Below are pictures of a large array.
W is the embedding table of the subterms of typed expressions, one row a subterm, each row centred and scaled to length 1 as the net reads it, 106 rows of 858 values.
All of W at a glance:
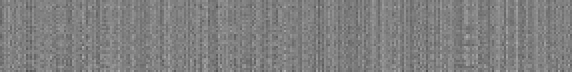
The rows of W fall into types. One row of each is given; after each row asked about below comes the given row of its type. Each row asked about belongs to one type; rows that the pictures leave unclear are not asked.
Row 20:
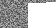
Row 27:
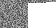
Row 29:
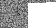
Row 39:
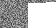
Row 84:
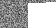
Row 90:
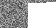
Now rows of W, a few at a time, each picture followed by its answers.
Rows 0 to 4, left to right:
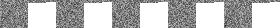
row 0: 39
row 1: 20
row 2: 27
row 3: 20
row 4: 39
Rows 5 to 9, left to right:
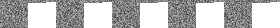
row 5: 84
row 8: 84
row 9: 27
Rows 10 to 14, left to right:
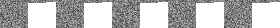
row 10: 27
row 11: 29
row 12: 39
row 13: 84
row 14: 39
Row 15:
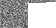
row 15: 27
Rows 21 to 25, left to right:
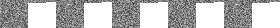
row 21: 20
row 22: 39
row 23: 29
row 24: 39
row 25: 39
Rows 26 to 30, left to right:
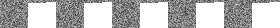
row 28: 90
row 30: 39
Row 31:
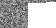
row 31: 39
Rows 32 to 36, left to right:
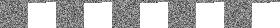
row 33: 84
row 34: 20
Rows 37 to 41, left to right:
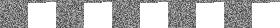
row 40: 27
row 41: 84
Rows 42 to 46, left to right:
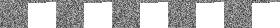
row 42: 27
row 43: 39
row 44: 20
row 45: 27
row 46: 84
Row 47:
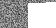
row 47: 84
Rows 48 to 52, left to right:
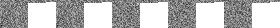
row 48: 39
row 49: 39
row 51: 20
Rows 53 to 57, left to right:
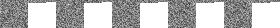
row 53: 20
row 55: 20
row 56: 90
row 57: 90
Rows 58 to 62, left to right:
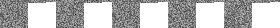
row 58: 27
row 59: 29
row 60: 27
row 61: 84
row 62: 39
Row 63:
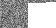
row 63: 39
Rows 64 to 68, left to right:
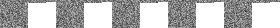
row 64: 27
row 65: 39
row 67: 27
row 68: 29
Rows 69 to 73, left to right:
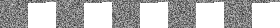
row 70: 20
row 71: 27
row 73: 84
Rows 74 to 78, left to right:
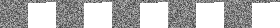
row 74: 20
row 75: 90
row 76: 20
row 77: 20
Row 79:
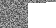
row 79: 20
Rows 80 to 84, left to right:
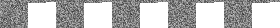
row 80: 39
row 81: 84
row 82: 84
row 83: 20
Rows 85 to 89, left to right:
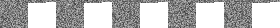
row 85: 39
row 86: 39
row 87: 27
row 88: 29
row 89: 27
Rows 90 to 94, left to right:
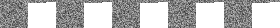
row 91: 29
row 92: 20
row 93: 29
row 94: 84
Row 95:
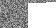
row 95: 20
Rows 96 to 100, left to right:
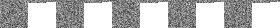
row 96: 90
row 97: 27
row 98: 90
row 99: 27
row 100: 27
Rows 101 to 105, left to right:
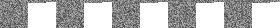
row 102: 20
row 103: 29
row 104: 84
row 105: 27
